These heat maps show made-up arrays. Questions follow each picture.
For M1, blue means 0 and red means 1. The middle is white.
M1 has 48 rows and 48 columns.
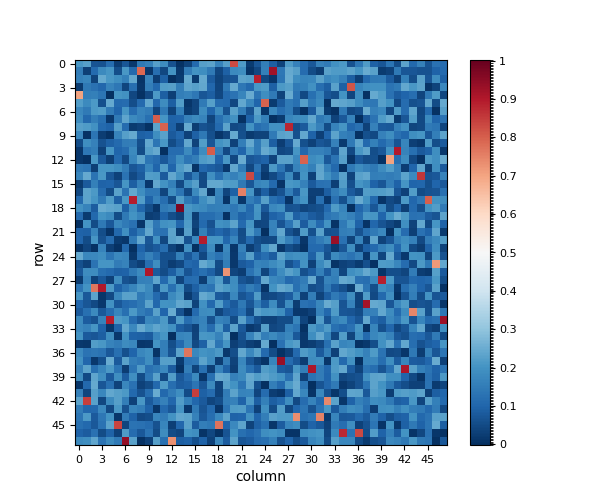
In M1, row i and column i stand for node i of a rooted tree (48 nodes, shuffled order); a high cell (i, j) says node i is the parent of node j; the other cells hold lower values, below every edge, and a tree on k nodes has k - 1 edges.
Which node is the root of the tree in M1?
38
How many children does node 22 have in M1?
2
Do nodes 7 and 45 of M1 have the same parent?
yes
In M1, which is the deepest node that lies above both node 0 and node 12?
32
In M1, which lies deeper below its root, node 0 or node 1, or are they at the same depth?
node 0
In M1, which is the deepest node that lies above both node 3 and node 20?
42
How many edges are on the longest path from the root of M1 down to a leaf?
10
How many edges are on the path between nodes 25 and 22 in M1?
4
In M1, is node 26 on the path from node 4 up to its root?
no
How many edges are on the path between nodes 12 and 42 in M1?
3
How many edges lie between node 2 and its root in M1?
9
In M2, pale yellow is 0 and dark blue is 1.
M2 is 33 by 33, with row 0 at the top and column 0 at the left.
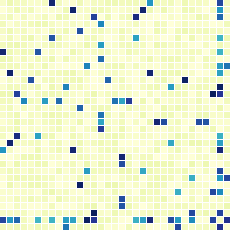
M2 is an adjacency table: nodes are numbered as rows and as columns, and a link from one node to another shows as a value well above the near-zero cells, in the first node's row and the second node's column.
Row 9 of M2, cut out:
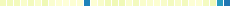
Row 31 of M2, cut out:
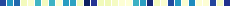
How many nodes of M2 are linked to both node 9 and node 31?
2
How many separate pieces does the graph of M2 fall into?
3
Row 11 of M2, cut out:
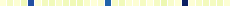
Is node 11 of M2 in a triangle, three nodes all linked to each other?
no
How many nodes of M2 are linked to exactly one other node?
12
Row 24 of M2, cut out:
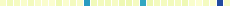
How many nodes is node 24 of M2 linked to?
3
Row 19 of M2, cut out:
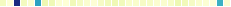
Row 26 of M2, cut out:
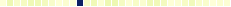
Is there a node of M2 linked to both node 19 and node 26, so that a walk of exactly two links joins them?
no
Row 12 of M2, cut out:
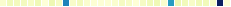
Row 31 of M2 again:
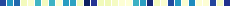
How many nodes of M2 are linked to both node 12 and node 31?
2
